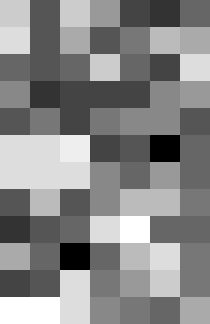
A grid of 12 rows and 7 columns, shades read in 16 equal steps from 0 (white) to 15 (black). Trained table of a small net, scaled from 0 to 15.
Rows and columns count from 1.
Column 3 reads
3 5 9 11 11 1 2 10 9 15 2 2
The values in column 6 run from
2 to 15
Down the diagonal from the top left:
3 10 9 11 7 15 9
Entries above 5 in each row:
5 3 5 7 7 4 4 4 5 4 5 3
